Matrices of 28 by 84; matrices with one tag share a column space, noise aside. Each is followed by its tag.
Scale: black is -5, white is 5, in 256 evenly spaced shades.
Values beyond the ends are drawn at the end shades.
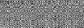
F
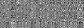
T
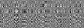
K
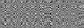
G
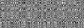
T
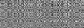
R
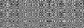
R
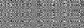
R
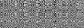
R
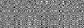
F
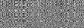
R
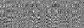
K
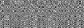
F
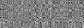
T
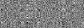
T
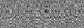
K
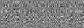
K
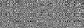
R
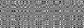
F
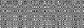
F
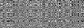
R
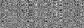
R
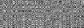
F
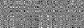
F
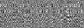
K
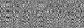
K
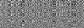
R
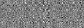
T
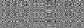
R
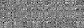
T
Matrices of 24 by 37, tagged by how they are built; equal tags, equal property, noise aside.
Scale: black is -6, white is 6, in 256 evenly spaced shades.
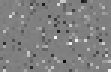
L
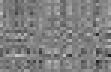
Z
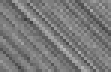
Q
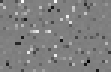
L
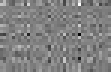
Z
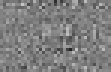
Z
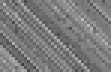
Q
